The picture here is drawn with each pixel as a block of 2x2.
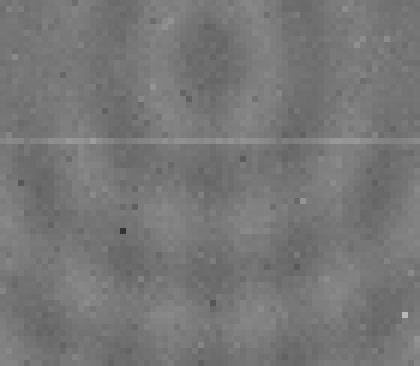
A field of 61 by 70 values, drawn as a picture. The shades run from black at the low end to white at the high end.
Rings spread out from the top middle. Row 24 stands out from the rest. The distribution is heavy-tailed on both sides. Stripes running up and down repeat 5 times from left to right.
